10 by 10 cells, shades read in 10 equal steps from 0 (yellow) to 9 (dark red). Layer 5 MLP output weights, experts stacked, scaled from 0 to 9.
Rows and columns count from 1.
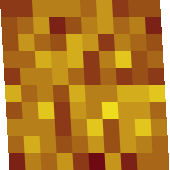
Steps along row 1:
same down same same up down up down same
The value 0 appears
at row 7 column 7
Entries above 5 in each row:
5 4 4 2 5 1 2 2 2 4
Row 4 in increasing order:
1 2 2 3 4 5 5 5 6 7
